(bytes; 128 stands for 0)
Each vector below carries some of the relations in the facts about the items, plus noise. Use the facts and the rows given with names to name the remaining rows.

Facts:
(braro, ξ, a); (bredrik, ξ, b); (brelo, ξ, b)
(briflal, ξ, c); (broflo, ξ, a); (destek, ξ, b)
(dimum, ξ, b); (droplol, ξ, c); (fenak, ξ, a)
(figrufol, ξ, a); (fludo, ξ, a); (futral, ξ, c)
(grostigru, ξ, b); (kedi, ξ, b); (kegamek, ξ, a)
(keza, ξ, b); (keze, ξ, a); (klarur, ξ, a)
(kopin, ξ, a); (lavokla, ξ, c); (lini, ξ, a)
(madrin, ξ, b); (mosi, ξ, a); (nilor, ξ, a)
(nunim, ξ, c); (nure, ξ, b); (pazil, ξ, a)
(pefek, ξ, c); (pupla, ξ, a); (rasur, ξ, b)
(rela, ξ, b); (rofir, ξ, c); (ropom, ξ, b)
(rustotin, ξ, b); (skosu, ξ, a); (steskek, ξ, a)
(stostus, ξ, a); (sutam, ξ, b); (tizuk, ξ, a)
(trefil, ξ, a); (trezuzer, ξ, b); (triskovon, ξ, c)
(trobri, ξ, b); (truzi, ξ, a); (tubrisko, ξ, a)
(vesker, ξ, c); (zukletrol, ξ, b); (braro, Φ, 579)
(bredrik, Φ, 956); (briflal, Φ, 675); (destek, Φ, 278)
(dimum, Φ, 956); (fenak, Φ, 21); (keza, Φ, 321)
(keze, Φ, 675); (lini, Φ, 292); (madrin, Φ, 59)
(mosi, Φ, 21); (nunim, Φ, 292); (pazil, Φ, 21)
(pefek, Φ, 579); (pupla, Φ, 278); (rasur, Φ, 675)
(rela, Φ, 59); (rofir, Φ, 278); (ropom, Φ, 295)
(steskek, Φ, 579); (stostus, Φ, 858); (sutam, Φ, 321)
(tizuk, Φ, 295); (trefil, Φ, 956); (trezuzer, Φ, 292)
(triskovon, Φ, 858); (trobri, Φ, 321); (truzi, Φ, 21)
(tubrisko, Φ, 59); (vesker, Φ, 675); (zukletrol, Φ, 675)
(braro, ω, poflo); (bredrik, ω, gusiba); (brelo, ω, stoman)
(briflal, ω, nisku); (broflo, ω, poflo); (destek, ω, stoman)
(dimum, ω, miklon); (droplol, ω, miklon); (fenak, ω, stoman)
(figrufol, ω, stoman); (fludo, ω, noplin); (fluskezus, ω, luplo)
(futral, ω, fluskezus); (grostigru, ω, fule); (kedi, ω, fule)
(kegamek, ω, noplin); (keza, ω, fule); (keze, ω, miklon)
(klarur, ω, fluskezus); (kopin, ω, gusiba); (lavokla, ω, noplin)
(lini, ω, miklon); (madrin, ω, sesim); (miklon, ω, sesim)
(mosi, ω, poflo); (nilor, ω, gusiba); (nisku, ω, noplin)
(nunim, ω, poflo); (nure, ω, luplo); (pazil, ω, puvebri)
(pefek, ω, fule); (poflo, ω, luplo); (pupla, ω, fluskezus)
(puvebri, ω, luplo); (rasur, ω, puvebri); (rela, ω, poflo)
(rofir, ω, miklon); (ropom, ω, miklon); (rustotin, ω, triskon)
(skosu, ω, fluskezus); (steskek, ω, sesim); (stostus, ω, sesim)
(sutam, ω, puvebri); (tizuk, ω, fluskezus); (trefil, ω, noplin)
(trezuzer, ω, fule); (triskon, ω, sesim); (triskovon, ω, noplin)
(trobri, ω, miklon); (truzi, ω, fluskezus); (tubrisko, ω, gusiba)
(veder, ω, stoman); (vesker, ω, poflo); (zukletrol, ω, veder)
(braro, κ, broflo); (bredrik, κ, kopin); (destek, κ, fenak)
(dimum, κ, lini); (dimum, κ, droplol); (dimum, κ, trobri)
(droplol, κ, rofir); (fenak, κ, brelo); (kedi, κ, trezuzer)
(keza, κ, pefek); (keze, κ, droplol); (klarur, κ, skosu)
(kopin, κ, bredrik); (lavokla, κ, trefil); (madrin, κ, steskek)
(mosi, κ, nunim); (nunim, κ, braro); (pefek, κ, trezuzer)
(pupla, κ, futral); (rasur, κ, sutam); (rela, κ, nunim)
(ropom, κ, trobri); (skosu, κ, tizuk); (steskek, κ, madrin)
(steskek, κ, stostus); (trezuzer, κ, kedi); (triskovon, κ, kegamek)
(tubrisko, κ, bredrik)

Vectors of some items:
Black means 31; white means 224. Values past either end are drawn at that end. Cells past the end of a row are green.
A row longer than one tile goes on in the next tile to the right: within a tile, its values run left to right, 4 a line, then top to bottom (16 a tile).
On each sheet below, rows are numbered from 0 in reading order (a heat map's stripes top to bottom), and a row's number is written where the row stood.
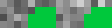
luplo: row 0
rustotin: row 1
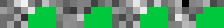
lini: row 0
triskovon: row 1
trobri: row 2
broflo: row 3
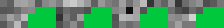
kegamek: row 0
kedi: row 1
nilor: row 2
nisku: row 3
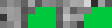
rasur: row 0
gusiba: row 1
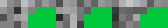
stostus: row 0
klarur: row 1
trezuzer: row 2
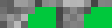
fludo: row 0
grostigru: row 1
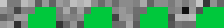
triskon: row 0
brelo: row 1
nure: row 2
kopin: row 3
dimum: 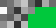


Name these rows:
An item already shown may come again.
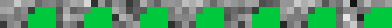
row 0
destek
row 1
gusiba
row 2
vesker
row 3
brelo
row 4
fule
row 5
zukletrol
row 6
nunim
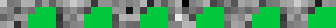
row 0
triskon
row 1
pefek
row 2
tubrisko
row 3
broflo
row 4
noplin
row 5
keza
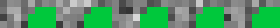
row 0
fluskezus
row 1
veder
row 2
briflal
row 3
puvebri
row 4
rasur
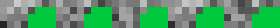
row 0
zukletrol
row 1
stoman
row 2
sutam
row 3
zukletrol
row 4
poflo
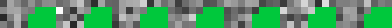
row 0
truzi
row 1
dimum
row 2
bredrik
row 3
nisku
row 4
fule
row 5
ropom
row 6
puvebri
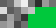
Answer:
keze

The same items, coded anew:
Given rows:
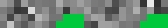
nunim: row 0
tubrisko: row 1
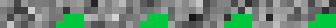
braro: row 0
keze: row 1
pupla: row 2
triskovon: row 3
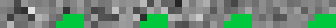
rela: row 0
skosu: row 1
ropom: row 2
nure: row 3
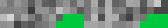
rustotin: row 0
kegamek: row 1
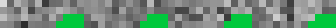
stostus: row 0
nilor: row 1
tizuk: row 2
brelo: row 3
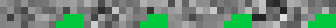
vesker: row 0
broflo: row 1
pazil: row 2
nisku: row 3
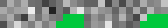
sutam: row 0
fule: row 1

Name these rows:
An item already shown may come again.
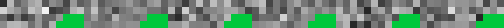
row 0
puvebri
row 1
fludo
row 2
stoman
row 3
briflal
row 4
triskon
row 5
klarur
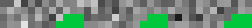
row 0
fule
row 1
briflal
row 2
luplo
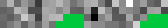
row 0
brelo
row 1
veder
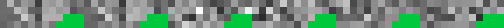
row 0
fenak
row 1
destek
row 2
rasur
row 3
stoman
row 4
briflal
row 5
skosu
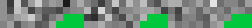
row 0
miklon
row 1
stoman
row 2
zukletrol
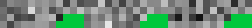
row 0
klarur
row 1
fule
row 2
fluskezus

